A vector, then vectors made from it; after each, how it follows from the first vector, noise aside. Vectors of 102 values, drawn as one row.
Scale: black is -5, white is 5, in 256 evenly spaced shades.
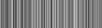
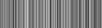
reversed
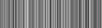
reversed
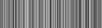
reversed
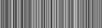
copied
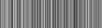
negated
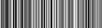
scaled up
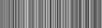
reversed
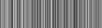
negated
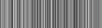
negated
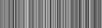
reversed
